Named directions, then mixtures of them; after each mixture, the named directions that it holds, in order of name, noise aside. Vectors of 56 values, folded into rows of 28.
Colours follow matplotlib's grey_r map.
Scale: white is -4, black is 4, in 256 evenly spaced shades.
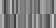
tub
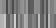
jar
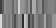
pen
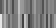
jar, pen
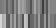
jar, pen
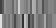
pen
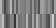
tub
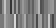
jar, tub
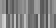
jar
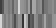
pen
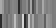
pen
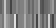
jar, tub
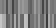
jar, pen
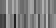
jar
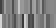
pen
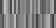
tub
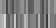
jar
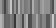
pen, tub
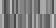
tub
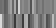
pen, tub
